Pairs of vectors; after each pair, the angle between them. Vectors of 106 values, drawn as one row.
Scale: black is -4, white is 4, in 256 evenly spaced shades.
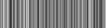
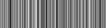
partly aligned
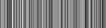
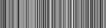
orthogonal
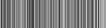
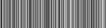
partly aligned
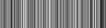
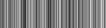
partly opposed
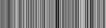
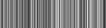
partly opposed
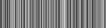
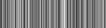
nearly parallel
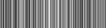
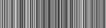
nearly opposite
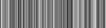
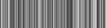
nearly parallel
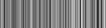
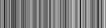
nearly parallel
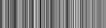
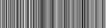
orthogonal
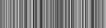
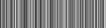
partly aligned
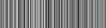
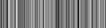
partly aligned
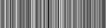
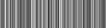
nearly parallel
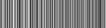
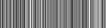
partly opposed
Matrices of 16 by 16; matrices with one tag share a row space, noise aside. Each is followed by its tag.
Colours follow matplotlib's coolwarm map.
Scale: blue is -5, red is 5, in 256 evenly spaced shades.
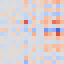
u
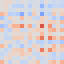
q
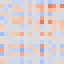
q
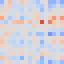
q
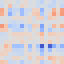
q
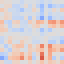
q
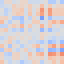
q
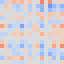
q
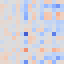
u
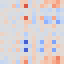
u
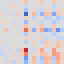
u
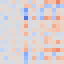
u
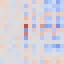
u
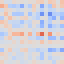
q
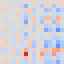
u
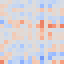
q
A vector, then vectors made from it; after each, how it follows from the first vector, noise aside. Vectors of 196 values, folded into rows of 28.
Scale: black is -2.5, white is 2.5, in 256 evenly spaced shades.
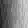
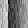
wrapped around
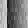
wrapped around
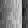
wrapped around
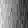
negated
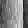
wrapped around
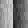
wrapped around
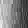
negated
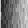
wrapped around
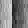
wrapped around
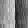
wrapped around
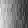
negated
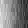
negated
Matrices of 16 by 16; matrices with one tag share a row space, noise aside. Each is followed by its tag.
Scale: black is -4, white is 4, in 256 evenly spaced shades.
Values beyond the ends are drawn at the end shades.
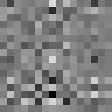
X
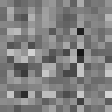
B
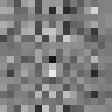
X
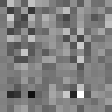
B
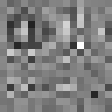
B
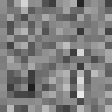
B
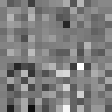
B
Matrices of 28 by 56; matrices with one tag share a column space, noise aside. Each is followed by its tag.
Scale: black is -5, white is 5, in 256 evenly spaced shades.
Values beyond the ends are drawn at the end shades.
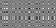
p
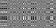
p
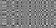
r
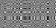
p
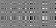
p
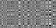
r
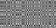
r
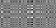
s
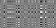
s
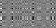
p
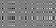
p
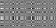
p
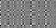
r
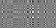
s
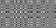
s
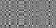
r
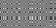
p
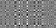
r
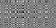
s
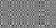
r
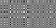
s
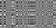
r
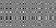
p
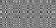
s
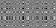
p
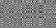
s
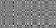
r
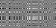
p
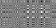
s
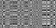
r
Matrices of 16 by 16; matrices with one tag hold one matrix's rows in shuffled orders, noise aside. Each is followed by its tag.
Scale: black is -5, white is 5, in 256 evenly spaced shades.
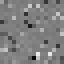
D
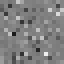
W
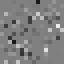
W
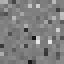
D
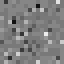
W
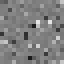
D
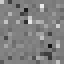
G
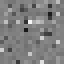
G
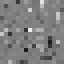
G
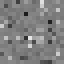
G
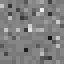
G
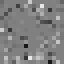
G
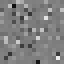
W
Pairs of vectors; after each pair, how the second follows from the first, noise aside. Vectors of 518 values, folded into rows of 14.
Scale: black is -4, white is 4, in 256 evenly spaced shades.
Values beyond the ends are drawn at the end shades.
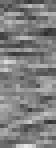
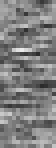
wrapped around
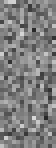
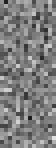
wrapped around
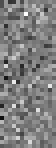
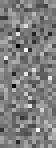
wrapped around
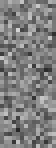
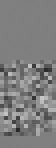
partly zeroed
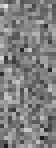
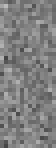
shrunk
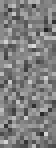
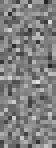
wrapped around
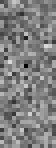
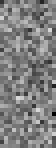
wrapped around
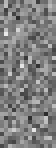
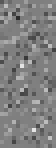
partly zeroed
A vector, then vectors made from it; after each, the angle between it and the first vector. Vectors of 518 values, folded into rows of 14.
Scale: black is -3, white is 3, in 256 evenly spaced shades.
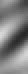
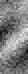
nearly opposite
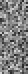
orthogonal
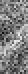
partly opposed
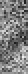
partly aligned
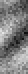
nearly parallel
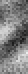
nearly parallel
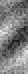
nearly parallel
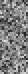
orthogonal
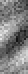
nearly parallel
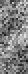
partly opposed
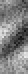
nearly parallel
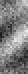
nearly opposite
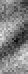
nearly parallel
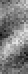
nearly opposite
